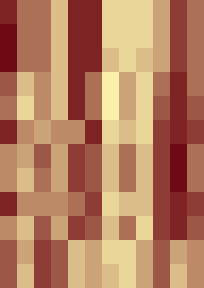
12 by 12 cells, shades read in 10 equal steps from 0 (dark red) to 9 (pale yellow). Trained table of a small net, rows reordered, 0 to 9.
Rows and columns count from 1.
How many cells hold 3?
15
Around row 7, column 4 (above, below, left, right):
5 6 3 2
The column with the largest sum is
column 7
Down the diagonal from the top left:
1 4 4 7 1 1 7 4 7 2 6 5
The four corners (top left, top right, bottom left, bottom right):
1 4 3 5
